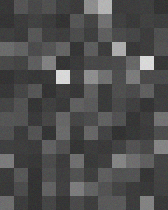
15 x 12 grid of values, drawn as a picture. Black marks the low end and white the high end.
On average the colour sits 30% of the way up the scale. The halves do not mirror each other. There is no overall slope. The values are skewed, with a long tail toward high values.
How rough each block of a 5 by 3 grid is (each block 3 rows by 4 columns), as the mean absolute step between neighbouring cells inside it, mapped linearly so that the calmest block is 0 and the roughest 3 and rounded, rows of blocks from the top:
0 1 0 / 1 2 3 / 0 1 1 / 1 1 1 / 1 1 1
